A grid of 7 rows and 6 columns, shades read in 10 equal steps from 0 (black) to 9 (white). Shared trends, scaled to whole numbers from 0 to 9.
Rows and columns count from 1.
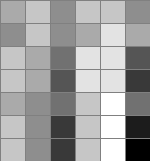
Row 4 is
7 6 3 8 8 2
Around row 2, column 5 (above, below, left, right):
7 8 6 6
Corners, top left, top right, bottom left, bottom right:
6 5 7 0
